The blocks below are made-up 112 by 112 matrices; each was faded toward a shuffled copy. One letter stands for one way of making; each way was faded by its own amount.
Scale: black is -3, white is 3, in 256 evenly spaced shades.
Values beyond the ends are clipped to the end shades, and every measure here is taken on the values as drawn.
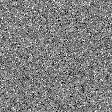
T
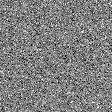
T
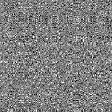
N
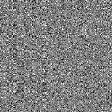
N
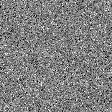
T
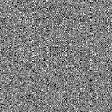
N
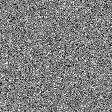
T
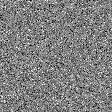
T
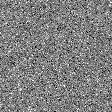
T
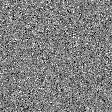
T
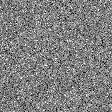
T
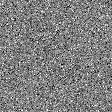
T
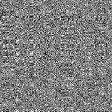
N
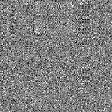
N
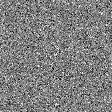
T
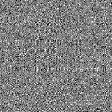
N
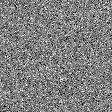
T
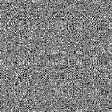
N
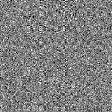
N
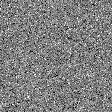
T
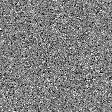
T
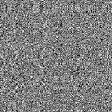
N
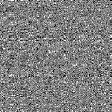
N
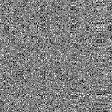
N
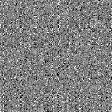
N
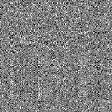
N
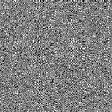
N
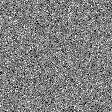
T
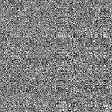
N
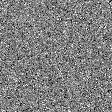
T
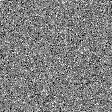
T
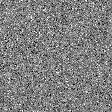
T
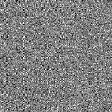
N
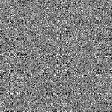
N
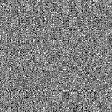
N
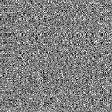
N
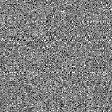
N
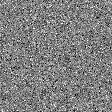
T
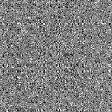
N
